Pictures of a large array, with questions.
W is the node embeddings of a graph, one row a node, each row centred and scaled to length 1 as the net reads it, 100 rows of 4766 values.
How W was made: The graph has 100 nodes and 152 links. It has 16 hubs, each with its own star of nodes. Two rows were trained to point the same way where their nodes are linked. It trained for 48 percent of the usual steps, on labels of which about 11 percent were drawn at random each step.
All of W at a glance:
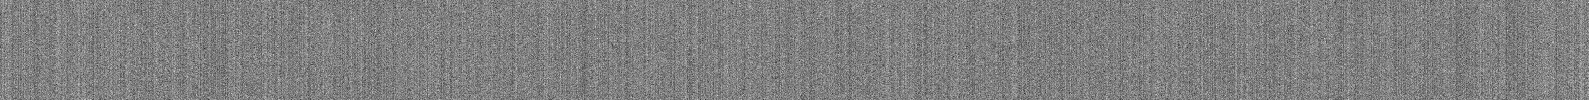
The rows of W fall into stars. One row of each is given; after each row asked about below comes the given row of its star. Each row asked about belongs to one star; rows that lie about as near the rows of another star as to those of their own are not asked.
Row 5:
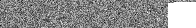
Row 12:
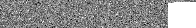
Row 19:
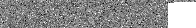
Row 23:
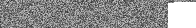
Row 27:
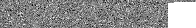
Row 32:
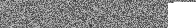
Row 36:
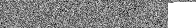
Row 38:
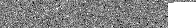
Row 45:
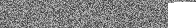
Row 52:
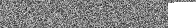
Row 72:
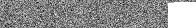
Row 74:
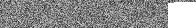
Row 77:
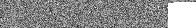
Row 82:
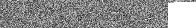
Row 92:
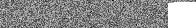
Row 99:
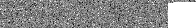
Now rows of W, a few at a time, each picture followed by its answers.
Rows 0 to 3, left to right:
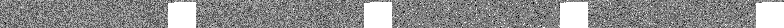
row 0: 19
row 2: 36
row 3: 19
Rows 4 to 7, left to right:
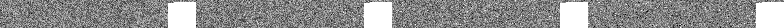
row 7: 38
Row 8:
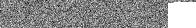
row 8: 38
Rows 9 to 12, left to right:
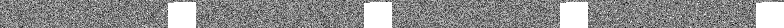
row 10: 27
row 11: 52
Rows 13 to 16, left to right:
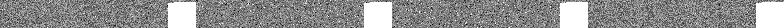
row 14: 5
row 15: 77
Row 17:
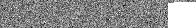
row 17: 23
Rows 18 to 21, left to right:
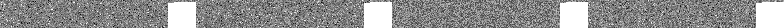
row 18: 92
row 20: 77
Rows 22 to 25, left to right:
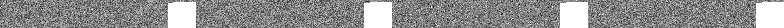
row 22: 99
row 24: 19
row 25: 36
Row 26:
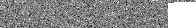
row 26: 99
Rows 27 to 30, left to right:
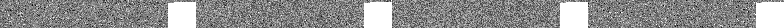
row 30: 77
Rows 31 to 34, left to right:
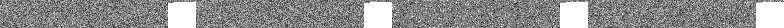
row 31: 5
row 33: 5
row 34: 92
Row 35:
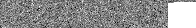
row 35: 77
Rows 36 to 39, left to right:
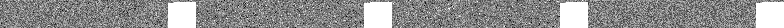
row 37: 99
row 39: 36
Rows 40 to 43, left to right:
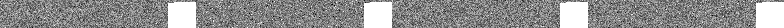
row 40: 52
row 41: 36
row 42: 27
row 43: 23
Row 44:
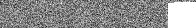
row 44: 45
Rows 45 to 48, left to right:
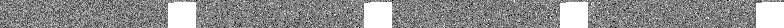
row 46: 77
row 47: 45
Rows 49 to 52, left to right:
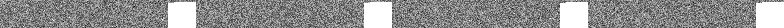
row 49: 5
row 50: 92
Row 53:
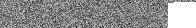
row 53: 38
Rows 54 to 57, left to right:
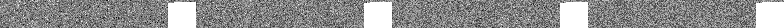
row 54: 27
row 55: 82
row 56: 12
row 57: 19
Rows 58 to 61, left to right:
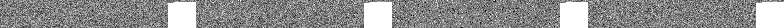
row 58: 27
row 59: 92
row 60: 38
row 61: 23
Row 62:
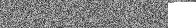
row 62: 92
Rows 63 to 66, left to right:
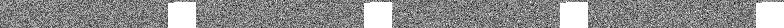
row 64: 99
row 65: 32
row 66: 12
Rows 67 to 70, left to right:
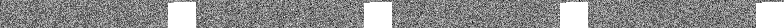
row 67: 82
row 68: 82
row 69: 52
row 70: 32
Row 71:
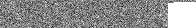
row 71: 38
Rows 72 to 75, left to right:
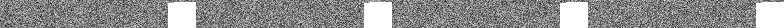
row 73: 12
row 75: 36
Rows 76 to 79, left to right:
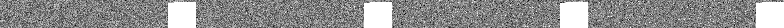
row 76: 12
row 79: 92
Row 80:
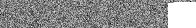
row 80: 82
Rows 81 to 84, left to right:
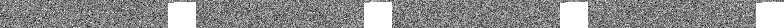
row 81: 99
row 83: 5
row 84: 52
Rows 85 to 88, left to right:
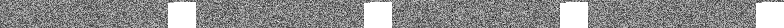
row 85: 72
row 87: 27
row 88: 74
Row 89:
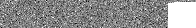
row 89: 19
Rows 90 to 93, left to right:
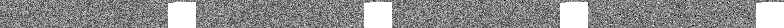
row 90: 99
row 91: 72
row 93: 72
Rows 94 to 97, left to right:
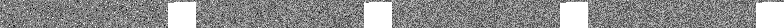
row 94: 5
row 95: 32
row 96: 27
